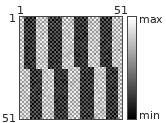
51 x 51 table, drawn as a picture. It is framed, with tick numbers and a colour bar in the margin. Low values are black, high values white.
Stripes: upright, repeating 4 times. Symmetry: a half turn. Average level on the scale: 50%.
